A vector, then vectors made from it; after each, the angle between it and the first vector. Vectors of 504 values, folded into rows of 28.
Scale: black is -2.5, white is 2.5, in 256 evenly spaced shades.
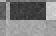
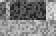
nearly parallel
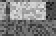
nearly opposite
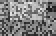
partly opposed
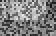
partly opposed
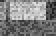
nearly opposite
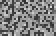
orthogonal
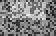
partly opposed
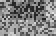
partly aligned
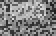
partly opposed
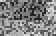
partly aligned
